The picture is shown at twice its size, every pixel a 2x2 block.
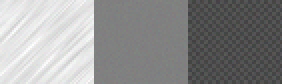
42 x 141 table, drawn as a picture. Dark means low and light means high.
It is made of 1 by 3 panels. Panel 1,1: very high, slanting up to the right, faint in contrast. Panel 1,2: middling, flat. Panel 1,3: low, checkered, faint in contrast.
